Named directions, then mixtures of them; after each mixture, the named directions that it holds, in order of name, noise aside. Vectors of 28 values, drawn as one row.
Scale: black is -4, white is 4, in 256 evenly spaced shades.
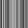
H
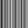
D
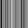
D, H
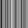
D, H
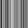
D, H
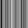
D, H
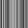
H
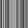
H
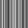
D, H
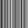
D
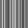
D, H
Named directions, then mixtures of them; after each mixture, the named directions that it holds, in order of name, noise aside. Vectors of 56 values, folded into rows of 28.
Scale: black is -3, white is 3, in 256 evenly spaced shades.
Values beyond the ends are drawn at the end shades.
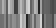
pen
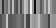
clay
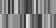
clay, pen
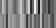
clay, pen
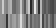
clay, pen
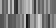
clay, pen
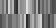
clay, pen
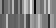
clay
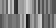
clay, pen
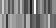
clay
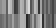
pen
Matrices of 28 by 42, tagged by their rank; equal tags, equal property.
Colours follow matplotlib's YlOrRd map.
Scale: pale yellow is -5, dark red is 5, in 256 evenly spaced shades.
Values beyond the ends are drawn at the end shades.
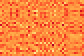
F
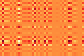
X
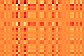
X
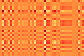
X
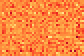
F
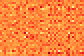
F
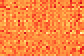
F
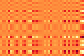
X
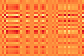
X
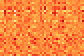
F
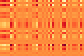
X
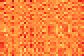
F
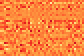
F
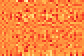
F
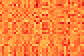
F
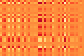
X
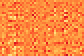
F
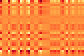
X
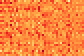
F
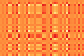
X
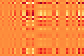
X
